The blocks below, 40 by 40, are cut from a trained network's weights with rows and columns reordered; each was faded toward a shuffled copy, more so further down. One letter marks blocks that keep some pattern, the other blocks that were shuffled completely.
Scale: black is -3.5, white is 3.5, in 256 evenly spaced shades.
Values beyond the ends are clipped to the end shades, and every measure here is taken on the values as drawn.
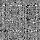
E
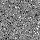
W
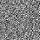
E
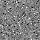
W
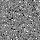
W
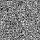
E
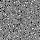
W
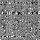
E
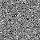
W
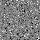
W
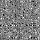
E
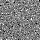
W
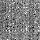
E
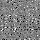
E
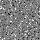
W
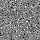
W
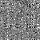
E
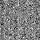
E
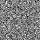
E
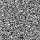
E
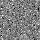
W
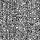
E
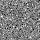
W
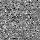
E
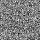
W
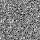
E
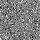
W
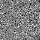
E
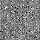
E
